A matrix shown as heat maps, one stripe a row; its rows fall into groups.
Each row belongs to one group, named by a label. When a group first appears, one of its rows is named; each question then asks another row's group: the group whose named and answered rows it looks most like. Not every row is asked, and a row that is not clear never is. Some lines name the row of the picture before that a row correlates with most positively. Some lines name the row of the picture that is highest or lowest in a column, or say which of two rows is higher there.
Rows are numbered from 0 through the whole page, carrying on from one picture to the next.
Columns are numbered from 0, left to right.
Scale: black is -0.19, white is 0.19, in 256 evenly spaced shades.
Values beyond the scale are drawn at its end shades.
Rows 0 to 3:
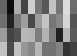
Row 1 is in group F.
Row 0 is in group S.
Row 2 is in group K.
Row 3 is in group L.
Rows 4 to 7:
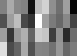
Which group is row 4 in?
F
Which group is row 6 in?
L
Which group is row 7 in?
L
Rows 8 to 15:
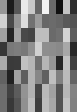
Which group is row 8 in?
K
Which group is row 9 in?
L
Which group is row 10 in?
F
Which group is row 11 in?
F
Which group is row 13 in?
S
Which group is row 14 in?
K
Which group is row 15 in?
K
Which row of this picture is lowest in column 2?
12
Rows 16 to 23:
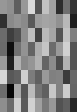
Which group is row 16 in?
K
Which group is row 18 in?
K
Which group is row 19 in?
F
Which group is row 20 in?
S
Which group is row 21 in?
L
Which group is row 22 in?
S
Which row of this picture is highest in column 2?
23
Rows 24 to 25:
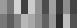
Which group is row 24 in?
S
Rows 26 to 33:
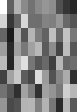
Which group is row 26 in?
L
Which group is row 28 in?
S
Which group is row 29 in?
S
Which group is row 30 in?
L
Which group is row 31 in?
F
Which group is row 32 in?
K
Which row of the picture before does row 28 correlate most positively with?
24
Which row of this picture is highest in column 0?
26
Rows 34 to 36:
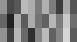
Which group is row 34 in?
K
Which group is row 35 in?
S
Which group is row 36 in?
F
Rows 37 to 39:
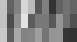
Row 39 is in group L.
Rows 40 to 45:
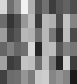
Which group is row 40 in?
L
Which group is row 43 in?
K
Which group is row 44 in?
K
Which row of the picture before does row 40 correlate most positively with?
37
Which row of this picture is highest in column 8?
45
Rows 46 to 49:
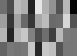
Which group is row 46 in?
F
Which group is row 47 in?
F
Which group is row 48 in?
L
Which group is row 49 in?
K
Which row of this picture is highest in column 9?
47
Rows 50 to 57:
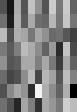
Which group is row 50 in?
S
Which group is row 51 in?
S
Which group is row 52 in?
L
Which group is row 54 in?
K
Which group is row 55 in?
K
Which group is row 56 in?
F
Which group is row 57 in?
K
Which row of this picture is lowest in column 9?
52
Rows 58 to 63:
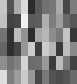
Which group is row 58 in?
L
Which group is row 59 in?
L
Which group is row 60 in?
F
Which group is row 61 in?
K
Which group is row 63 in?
L
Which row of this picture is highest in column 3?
59
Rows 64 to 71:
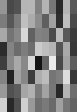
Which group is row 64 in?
K
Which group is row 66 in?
L
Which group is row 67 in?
F
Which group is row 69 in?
F
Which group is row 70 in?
K
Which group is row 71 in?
L
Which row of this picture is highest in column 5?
67
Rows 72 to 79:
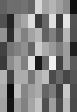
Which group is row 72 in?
F
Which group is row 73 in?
S
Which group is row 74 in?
S
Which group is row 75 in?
F
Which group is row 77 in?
L
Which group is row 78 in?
S
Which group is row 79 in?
S
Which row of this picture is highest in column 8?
72
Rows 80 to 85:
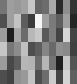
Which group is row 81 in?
F
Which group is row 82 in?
S
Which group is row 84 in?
K
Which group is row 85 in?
S
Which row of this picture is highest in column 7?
85
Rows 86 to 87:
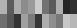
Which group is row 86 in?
L
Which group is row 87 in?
K
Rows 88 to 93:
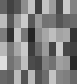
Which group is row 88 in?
K
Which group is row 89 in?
L
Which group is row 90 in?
F
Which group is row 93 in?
S
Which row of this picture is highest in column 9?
88
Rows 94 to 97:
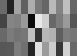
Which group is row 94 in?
S
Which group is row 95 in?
F
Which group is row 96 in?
K
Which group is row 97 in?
F
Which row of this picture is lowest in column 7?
95
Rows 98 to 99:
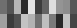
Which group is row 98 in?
S
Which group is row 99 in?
K
